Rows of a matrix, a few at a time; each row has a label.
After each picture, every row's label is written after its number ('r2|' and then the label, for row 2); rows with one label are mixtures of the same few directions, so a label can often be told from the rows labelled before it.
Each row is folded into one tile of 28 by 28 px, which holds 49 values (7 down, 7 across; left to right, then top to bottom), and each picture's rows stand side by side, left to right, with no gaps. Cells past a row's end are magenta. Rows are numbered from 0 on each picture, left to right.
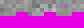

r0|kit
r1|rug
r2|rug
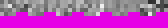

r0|rug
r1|rug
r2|rug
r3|rug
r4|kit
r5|rug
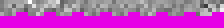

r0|rug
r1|kit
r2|kit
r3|rug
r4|rug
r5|kit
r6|kit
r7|rug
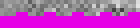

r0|rug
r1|kit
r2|rug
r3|rug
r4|kit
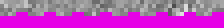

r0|kit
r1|rug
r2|rug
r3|rug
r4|rug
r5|kit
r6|rug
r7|kit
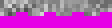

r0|rug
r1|rug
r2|kit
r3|rug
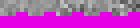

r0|rug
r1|rug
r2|rug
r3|kit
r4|rug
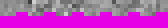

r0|kit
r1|kit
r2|rug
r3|rug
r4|kit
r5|rug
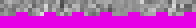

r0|kit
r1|rug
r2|kit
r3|rug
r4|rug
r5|kit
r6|kit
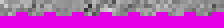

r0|kit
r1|kit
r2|kit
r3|kit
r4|kit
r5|rug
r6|kit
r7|rug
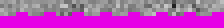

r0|rug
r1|rug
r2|rug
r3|kit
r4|kit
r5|rug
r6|kit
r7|kit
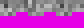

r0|kit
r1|kit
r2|kit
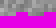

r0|kit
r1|rug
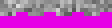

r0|rug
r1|kit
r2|rug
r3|rug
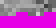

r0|kit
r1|rug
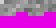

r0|kit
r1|rug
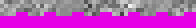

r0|kit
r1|rug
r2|rug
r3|kit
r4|rug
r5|kit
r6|rug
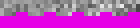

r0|rug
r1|rug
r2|rug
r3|rug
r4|rug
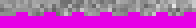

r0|kit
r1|rug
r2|rug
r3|rug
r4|kit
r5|rug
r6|kit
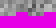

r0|kit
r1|kit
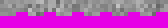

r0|rug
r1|rug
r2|kit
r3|kit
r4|kit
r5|rug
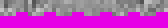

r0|kit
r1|kit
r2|rug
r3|rug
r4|rug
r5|kit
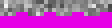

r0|kit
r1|rug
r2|kit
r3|rug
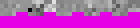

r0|rug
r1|kit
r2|rug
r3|kit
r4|kit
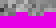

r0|kit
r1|kit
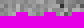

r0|rug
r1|rug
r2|kit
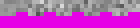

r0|kit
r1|rug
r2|kit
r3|kit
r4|rug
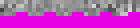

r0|kit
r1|kit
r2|kit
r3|rug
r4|rug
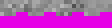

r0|rug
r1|kit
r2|rug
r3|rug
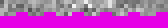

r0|kit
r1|kit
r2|rug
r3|kit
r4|rug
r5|kit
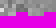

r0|kit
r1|kit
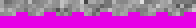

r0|kit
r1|kit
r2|kit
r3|kit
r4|kit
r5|kit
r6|rug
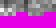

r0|kit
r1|rug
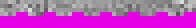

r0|rug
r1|rug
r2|rug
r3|kit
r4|rug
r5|rug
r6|rug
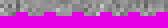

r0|rug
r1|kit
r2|kit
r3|rug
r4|kit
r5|kit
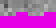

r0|kit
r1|rug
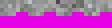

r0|rug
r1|kit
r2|kit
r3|kit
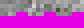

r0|rug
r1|kit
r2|kit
